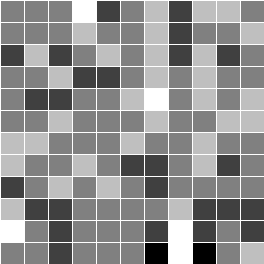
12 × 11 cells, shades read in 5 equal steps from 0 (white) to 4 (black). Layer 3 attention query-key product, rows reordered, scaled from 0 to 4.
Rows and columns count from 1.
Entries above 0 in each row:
10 11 11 11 10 11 11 11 11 11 9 10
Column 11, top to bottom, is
2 1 2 2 1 1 2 2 2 3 3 1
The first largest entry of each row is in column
5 8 1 4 2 1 3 6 1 2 3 7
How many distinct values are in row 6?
2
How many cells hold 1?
32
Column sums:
21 24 26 21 24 23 22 22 22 25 22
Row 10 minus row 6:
-1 1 2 0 0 0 1 -1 1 2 2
